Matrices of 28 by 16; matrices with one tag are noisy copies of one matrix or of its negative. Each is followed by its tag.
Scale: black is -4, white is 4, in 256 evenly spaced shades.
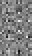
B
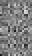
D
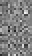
D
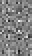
B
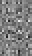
B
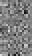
D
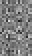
B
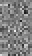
D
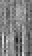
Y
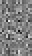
B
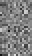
D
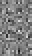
B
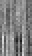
Y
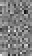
D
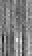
Y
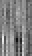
Y
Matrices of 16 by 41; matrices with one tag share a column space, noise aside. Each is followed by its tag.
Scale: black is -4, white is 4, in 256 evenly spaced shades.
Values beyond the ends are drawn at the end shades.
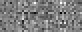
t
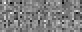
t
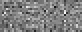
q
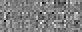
t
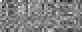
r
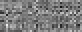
q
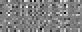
r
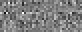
t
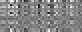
r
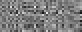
q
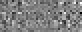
t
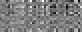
r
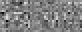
t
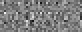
t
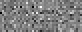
q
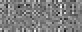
r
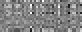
r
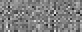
q
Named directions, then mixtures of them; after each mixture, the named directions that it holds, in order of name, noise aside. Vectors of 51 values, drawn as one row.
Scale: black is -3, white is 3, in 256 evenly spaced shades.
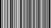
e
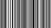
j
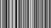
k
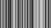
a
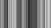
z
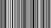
j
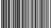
e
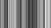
z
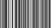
j, k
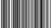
a, e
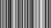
a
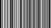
e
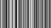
k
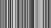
a, j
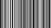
e, j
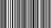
j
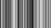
a, z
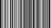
e, j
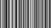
k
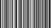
e, k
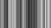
z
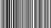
e, j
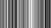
k, z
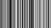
a, k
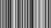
a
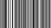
j, k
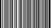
e, k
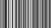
j, k
